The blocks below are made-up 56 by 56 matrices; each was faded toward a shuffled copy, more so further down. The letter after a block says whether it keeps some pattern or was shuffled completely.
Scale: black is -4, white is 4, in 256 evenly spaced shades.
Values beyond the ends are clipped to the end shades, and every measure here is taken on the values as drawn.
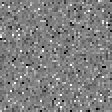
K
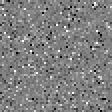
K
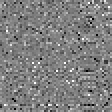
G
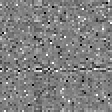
G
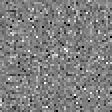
G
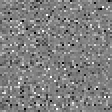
G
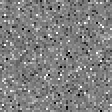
K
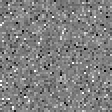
K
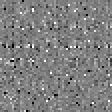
G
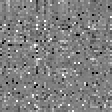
G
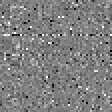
G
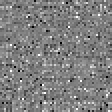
G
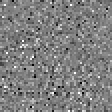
G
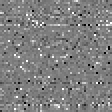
G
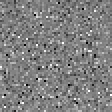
K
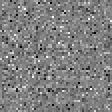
G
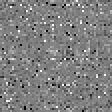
G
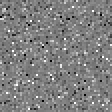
K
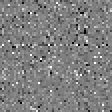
G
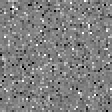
K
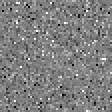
K
